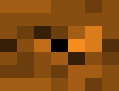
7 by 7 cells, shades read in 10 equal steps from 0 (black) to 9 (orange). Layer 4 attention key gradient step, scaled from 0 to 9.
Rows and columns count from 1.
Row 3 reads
5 4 2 4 6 8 5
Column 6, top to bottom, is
4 5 8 8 5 6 4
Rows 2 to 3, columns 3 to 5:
5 5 5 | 2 4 6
